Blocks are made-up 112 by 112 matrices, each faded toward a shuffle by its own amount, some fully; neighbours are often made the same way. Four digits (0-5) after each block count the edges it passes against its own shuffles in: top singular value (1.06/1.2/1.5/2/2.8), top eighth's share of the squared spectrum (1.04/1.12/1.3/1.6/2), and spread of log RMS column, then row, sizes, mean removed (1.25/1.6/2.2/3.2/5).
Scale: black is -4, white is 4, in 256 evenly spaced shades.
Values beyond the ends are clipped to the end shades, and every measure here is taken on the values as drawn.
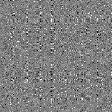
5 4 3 2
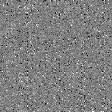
4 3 2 1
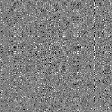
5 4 3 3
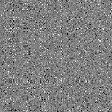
4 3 2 2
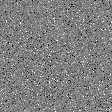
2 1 0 0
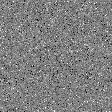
1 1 0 0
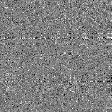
4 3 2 3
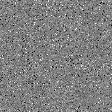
3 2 0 2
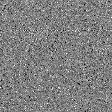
3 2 0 1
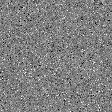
2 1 0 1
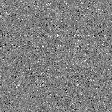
3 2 0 2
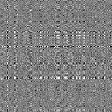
5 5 3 4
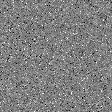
2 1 0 0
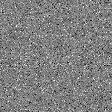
3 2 0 1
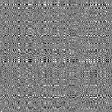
5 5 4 4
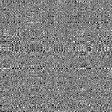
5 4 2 3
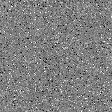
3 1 0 0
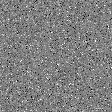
0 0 0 0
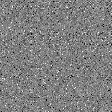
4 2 1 1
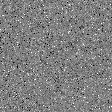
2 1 0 0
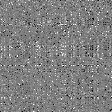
4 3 2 2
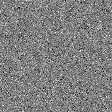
1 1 0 0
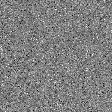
3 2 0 0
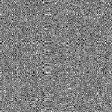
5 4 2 2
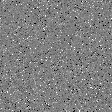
0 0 0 0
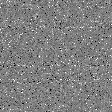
2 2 0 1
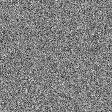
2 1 0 0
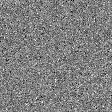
0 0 0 0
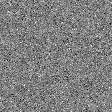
0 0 0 0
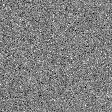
0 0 0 0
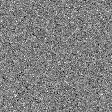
0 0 0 0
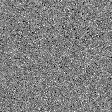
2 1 0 0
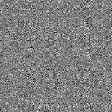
4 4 2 2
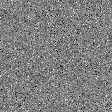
0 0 0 0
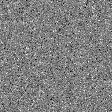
1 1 0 0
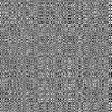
5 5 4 4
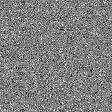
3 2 0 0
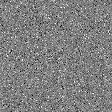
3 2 0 0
